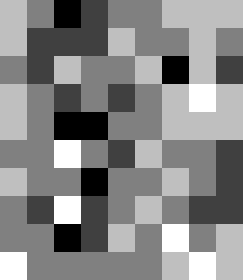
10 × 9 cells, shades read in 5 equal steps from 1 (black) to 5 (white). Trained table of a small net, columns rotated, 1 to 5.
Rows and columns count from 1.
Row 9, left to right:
3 3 1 2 4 3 5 3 4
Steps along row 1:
down down up up same up same same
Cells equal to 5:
6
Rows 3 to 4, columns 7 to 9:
1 4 2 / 4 5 4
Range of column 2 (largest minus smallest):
1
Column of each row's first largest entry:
1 1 3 8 1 3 1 3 7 1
